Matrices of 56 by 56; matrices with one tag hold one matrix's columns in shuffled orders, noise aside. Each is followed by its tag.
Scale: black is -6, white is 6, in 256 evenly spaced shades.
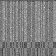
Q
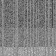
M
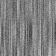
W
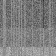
M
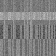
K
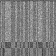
Q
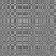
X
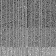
M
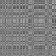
X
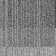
M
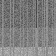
M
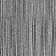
W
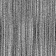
W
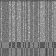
Q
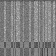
Q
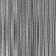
W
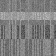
K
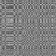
X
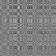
X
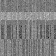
K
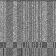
Q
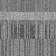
K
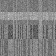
K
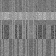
K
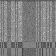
Q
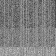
M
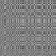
X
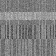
K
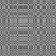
X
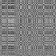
X
